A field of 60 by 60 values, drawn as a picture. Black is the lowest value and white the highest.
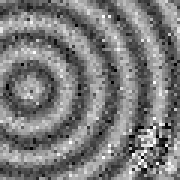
Odd patch: rougher, in the bottom right. Odd rows or columns: none. Roughest part: bottom right. Rings: centred on the middle left.
